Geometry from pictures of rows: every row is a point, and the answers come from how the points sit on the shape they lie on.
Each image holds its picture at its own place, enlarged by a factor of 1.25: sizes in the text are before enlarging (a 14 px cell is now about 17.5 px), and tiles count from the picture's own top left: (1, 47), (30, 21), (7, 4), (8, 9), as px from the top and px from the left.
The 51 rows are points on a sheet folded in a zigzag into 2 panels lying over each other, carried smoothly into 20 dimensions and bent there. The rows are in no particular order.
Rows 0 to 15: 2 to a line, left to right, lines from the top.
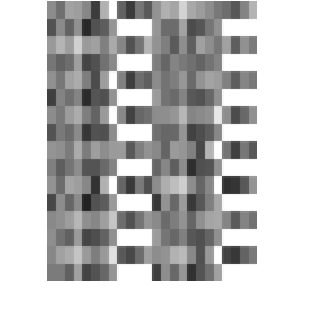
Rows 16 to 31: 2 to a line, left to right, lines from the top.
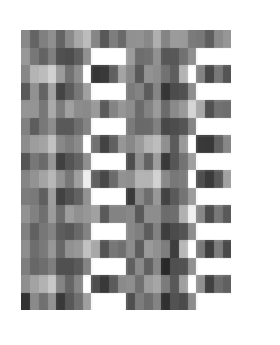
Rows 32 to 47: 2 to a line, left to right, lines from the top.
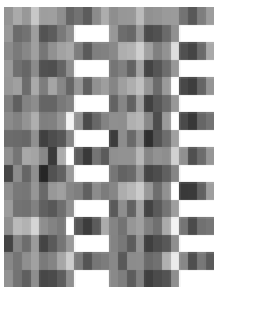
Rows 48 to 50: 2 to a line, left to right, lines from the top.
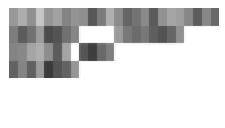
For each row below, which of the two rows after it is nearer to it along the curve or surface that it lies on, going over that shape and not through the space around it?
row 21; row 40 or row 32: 40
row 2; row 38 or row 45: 38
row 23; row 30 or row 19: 30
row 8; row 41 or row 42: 41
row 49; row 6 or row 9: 9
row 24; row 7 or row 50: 50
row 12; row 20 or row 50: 50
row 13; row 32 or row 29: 32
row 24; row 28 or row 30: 30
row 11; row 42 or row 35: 35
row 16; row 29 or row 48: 29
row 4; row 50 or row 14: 50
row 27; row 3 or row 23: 23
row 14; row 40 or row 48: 40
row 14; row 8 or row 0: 0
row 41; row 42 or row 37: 37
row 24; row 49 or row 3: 49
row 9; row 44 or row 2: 44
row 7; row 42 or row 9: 9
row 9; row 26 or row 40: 40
